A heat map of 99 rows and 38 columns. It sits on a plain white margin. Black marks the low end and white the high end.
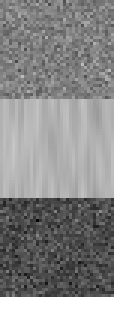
It is made of 3 by 1 panels. Panel 1,1: middling, fine-grained. Panel 2,1: high, streaked downward, faint in contrast. Panel 3,1: low, fine-grained.
